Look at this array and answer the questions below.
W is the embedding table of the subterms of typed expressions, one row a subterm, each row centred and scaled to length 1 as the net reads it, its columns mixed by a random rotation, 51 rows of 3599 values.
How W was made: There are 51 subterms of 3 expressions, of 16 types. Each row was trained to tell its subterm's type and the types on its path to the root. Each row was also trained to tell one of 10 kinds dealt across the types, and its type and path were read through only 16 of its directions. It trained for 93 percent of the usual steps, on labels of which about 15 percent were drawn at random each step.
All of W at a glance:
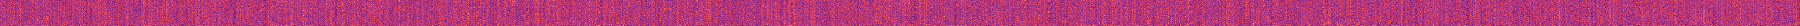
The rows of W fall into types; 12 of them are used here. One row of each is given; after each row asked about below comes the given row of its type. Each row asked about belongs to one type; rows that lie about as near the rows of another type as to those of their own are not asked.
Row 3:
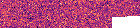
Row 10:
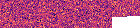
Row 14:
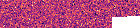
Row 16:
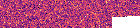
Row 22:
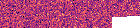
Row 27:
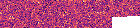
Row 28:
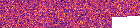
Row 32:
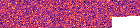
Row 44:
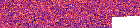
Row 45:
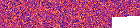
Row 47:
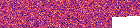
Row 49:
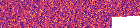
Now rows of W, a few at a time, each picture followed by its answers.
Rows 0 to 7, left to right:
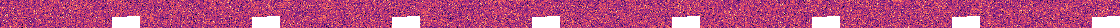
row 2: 45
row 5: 49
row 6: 47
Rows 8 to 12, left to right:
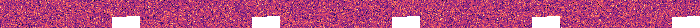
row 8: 49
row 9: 45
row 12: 27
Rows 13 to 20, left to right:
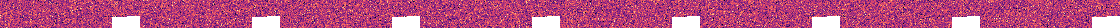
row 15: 44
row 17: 3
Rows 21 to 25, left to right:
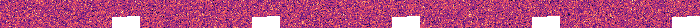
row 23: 27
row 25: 27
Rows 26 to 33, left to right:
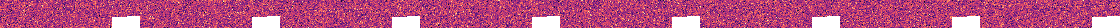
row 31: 22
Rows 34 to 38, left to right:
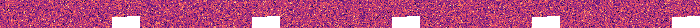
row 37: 45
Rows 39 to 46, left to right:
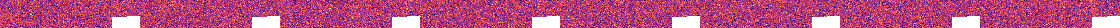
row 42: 16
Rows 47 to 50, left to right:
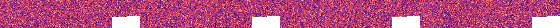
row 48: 49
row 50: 3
